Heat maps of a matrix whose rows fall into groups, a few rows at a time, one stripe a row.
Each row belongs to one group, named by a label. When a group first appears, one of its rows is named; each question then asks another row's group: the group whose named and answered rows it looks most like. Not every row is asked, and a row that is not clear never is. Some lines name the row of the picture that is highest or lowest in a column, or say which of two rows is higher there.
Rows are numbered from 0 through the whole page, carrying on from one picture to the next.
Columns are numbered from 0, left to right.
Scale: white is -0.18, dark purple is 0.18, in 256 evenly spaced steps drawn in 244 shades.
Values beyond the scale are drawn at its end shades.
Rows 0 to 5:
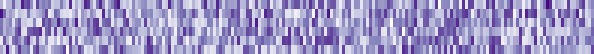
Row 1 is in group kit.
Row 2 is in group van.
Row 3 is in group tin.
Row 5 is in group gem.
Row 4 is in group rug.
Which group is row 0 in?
rug
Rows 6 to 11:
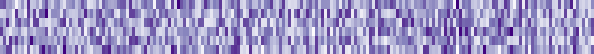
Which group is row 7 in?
tin
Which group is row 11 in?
kit
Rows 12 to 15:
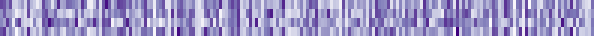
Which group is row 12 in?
kit
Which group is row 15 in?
kit
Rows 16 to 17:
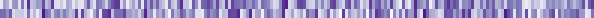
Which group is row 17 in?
kit
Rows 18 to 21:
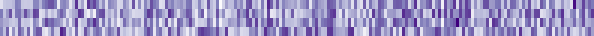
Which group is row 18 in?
van
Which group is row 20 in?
van
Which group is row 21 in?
rug
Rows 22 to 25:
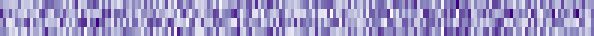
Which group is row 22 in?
van
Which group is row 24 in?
gem
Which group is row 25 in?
van
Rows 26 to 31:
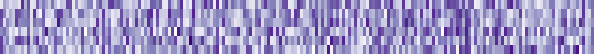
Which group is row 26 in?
rug
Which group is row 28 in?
gem
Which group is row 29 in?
van
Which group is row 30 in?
gem
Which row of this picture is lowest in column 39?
27
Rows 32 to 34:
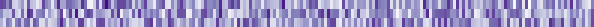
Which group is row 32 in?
kit
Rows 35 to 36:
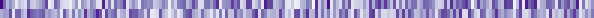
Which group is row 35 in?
kit
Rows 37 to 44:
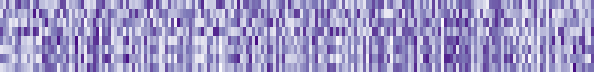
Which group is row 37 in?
gem
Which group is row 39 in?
van
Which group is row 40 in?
gem
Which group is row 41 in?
van
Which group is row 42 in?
van
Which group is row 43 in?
van
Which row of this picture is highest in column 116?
39
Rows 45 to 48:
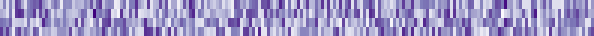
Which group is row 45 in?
tin
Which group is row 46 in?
tin
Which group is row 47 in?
kit
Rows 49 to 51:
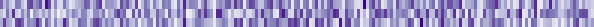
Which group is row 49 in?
tin
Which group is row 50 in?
rug
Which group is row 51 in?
tin
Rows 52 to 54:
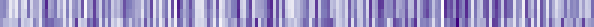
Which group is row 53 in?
van
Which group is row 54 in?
van
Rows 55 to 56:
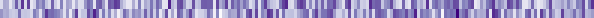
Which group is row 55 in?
rug
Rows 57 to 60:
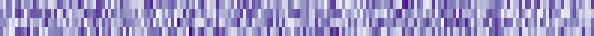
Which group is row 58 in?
tin
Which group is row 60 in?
gem
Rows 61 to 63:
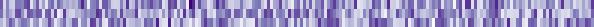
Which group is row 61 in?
gem
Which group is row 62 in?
tin
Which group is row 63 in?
rug
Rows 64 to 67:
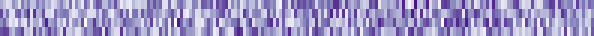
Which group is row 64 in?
rug
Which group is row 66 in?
van
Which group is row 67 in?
tin
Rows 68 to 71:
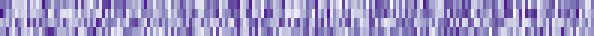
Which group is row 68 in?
kit
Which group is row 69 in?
kit
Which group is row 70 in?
tin
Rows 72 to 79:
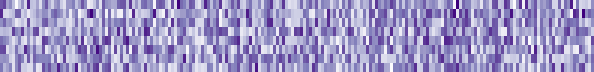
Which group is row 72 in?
kit
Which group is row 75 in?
rug
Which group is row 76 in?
van
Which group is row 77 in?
gem
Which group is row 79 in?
van
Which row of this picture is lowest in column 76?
75
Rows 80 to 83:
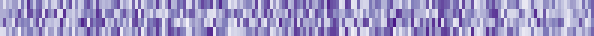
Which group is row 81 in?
tin
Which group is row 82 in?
gem
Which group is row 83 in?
rug
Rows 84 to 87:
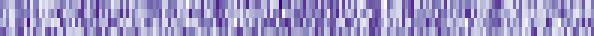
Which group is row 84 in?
gem
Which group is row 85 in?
gem
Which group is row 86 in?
rug
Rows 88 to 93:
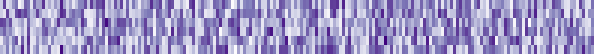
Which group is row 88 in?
gem
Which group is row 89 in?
gem
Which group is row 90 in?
kit
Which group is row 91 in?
kit
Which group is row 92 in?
rug
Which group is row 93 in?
rug
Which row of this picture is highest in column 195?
93
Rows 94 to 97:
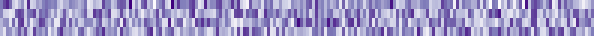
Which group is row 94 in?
kit
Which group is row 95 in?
tin
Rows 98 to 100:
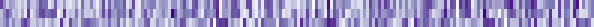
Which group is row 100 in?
rug
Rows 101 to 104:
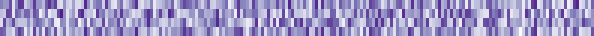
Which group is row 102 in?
gem
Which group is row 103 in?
rug
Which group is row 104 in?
tin
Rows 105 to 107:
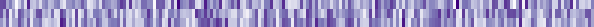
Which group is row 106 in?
rug
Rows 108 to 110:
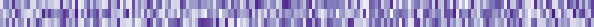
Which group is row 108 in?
rug
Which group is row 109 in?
van
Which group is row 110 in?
rug
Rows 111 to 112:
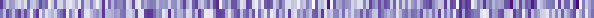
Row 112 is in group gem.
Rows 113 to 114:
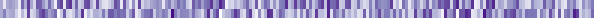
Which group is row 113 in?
rug
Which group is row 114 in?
kit
